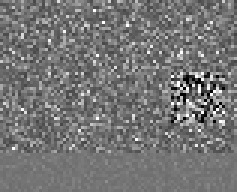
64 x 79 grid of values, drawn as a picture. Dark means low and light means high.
Seam: horizontal, 80% of the way down, the bottom part calmer. Slope: none. Odd patch: rougher, in the middle right. Roughest part: middle right.
